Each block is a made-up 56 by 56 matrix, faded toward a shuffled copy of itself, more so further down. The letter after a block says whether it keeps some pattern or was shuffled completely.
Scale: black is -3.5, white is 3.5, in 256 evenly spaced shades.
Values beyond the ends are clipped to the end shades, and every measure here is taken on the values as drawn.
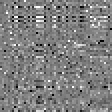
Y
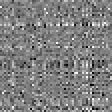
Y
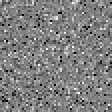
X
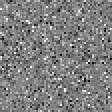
X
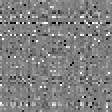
Y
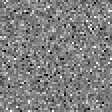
X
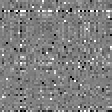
Y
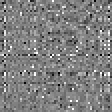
Y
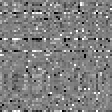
Y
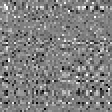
Y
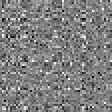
Y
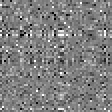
Y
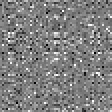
Y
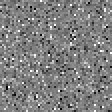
X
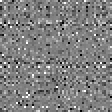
Y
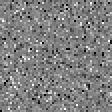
X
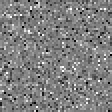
X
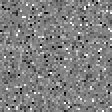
X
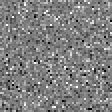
X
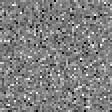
X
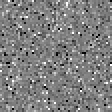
X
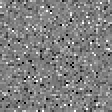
X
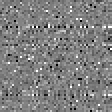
Y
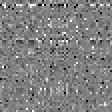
Y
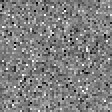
X
